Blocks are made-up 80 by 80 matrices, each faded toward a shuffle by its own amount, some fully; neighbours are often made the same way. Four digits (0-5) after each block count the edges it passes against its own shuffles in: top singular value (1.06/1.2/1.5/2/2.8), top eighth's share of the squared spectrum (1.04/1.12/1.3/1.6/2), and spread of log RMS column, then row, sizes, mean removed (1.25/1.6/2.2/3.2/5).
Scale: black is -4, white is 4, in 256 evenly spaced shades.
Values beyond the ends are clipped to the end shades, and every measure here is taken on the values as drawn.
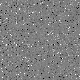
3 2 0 0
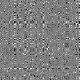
5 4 3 2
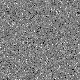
2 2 0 0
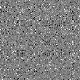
4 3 2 2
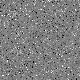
0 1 0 0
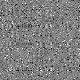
4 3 1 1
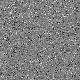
2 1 0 0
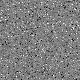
0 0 0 0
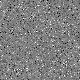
0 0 0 0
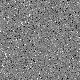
0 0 0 0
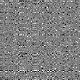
4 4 2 3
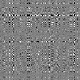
5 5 3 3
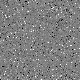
2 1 0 0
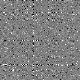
4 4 2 3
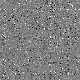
3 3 1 1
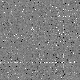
3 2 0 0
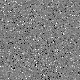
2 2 0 1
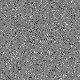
3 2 1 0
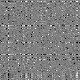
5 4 2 3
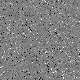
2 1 0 0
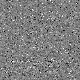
2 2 0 0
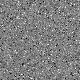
0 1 0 0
